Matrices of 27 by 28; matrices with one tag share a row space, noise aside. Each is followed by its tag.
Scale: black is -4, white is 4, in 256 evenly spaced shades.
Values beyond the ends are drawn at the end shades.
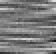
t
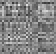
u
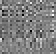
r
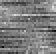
t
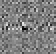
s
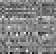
u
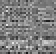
u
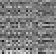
u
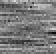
t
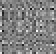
r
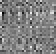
r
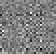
r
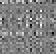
r
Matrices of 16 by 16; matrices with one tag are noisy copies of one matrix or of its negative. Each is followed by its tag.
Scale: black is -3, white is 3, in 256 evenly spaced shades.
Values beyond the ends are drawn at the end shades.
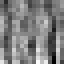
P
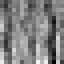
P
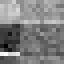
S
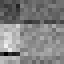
S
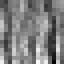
P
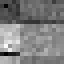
S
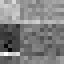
S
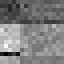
S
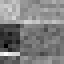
S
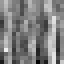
P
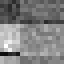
S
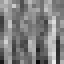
P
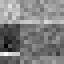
S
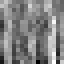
P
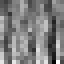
P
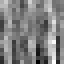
P
